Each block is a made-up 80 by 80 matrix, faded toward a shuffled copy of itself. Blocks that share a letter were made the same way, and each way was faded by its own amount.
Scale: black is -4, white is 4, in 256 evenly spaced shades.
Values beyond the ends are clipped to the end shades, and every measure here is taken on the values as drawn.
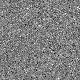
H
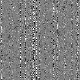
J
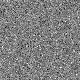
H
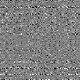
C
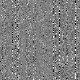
J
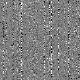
J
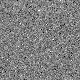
H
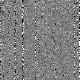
J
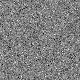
H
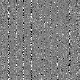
J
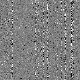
J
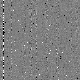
J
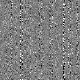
J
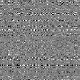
C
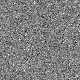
H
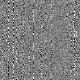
J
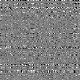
C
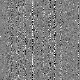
J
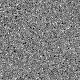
H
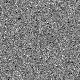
H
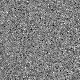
H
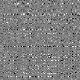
C
